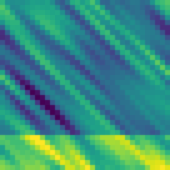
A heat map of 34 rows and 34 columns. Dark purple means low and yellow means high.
Streaks slant down to the right. The bottom part is higher, past a seam about 80% of the way down. No lone cell stands out from its neighbours. The middle left is the ninth with the lowest average.
